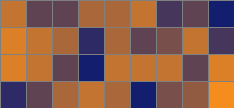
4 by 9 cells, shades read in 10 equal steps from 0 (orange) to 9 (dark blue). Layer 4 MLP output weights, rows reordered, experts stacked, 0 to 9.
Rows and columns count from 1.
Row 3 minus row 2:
0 0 3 1 -1 -4 -3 4 -6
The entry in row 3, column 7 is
2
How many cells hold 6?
7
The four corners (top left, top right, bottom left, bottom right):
2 9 8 0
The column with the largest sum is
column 4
